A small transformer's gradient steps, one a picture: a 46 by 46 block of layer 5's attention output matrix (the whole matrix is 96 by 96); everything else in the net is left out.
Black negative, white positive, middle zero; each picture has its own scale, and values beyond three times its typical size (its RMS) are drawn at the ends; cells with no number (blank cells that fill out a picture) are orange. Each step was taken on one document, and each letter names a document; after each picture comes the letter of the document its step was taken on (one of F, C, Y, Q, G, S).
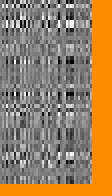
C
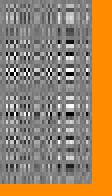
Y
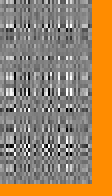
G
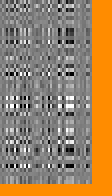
Y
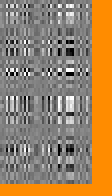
Y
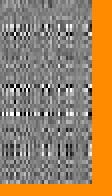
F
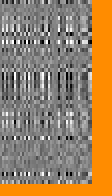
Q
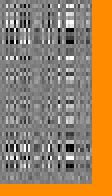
Y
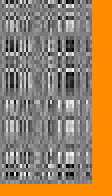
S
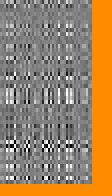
G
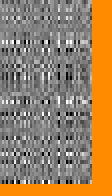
Q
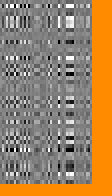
Y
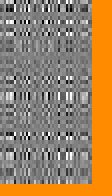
G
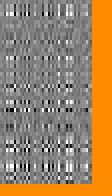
G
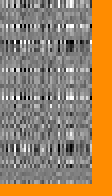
C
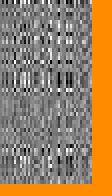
Q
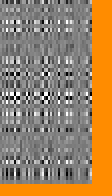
F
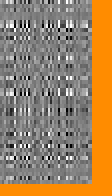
G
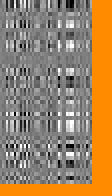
S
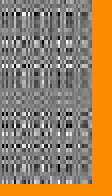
Q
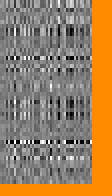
C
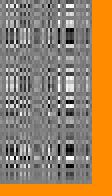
Y
